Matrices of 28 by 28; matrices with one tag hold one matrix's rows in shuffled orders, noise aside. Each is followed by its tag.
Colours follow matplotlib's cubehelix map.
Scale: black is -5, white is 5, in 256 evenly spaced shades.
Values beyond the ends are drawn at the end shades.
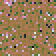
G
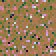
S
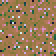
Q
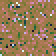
Q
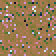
G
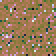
G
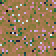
Q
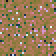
Q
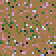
S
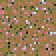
S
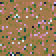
Q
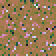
S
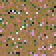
Q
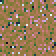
Q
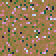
S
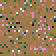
Q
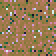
G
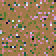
Q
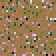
S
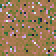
G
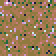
G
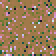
G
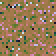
Q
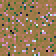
S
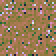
G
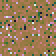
G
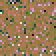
Q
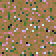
S
